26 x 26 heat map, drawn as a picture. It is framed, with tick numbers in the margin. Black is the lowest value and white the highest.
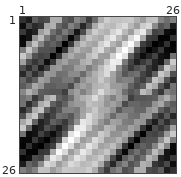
Symmetry: a half turn. Grain: diagonal, up to the right. Slope: none. Calmest part: centre.
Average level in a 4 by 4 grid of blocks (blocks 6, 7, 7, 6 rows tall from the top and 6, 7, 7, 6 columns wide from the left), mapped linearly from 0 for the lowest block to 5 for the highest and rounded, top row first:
1 1 5 0 | 1 3 3 1 | 1 3 3 1 | 0 5 1 1
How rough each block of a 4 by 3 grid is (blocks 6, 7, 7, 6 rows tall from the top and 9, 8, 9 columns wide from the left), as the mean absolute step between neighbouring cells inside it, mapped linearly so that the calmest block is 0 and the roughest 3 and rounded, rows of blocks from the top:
3 1 2 | 1 0 3 | 3 0 1 | 2 1 3
